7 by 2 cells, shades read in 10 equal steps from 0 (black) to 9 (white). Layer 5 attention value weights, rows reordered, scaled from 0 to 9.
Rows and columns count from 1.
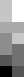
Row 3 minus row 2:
-1 -3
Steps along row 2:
up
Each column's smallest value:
0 3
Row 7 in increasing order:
0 3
